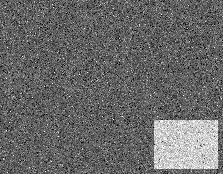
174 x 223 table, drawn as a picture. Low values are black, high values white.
Histogram: skewed, a long tail of high values. Ninth with the highest average: bottom right. Mirror symmetry: none. Average level on the scale: 40%. Odd patch: higher, in the bottom right.
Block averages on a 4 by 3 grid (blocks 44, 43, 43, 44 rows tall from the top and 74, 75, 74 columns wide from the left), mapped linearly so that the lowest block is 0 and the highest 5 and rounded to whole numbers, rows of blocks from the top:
000 / 000 / 001 / 005
